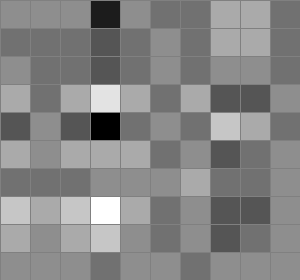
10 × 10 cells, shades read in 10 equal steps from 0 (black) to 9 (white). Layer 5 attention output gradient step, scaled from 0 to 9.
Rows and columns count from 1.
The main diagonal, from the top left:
5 4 4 8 4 4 6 3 4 5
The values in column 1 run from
3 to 7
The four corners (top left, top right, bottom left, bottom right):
5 4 5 5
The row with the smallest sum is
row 5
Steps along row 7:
same same up same same up down same up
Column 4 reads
1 3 3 8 0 6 5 9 7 4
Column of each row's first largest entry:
8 8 1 4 8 1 7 4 4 1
